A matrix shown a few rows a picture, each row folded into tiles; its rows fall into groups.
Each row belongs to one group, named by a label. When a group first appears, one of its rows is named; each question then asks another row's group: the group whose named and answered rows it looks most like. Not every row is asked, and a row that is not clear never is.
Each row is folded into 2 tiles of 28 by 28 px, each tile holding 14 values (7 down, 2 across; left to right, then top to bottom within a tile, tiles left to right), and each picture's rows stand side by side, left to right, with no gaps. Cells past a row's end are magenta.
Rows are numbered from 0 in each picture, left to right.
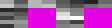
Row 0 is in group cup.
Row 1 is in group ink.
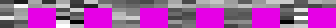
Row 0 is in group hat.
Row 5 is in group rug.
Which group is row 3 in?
cup
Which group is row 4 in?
cup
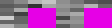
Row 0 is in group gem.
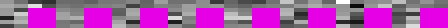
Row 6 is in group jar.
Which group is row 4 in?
ink
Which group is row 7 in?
rug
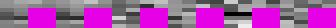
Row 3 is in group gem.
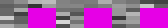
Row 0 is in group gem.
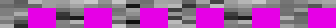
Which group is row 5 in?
gem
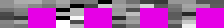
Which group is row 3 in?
rug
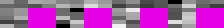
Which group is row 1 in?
cup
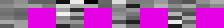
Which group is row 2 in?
jar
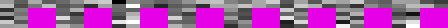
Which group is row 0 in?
cup
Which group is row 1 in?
gem
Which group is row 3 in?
gem
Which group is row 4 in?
cup
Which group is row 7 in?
rug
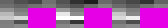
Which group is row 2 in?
ink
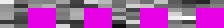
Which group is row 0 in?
jar
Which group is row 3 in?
ink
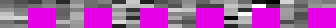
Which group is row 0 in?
ink
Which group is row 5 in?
jar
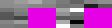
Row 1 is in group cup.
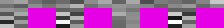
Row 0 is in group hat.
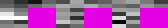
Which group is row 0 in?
ink
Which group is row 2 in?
hat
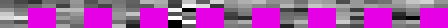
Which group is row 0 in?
ink
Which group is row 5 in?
cup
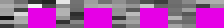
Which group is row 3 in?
gem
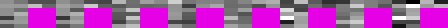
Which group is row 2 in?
rug
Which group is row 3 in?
jar
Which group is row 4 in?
gem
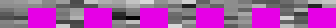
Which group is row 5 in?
gem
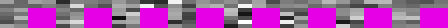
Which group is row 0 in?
rug
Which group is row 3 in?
jar
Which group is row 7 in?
ink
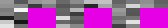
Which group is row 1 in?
gem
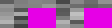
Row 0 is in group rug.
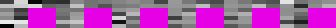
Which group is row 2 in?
hat
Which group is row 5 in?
jar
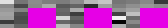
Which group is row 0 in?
jar
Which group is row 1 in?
gem
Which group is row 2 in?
hat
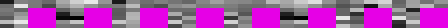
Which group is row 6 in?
gem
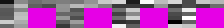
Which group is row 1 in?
cup
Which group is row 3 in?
rug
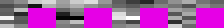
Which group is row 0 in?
gem
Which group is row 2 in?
ink
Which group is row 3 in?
hat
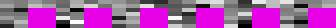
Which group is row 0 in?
cup
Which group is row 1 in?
cup
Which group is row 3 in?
gem
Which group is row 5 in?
jar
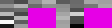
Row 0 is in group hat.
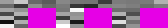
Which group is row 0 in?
hat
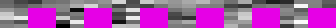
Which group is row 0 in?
ink
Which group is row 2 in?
rug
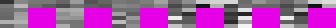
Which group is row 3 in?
gem
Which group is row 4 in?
rug
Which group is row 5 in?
gem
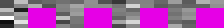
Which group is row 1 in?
hat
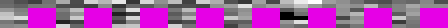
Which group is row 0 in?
ink
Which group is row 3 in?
rug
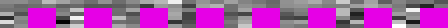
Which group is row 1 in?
rug
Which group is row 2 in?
gem
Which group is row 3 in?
jar
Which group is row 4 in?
rug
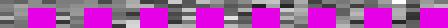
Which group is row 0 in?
hat
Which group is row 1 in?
hat
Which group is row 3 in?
rug
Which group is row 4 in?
gem
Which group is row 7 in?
jar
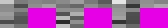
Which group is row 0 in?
jar
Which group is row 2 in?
jar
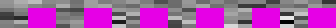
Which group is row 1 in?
cup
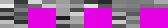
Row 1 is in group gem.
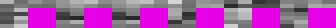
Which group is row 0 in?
rug
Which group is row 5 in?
cup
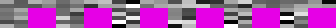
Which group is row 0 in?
rug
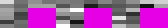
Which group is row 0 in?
jar
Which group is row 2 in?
gem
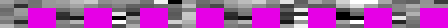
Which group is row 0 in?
jar
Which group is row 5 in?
rug
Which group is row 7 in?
hat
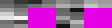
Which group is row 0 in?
ink
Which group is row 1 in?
cup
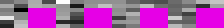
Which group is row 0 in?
cup
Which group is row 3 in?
gem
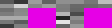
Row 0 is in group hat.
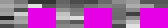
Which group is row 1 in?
ink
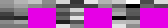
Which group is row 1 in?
rug
